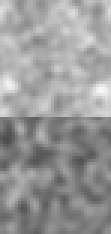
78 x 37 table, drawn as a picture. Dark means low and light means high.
The table splits into 2 rows of 1 panel. Panel 1,1: high, blotchy. Panel 2,1: middling, blotchy.
